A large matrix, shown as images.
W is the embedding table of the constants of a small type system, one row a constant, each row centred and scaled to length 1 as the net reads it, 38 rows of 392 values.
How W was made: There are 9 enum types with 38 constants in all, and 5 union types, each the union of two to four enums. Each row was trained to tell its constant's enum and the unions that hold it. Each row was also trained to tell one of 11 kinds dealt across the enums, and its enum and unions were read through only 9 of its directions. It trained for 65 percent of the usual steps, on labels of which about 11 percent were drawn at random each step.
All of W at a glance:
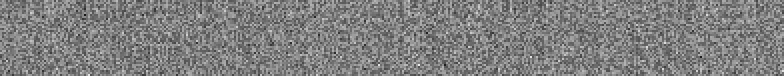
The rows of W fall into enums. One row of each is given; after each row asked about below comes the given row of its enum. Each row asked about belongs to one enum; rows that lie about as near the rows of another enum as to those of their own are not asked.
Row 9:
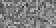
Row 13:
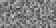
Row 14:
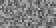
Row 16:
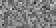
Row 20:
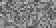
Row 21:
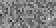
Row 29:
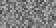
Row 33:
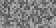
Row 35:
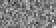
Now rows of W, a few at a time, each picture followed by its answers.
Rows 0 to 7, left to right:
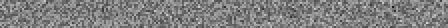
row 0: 9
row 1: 33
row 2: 35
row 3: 9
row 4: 16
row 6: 29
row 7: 35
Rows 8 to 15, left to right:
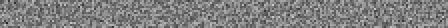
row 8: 35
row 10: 13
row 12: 21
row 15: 13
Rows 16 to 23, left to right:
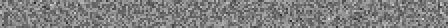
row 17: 21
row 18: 21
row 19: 33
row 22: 29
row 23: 14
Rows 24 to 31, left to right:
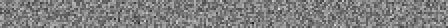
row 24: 33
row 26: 33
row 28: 13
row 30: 21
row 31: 29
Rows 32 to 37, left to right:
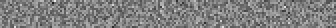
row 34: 14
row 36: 29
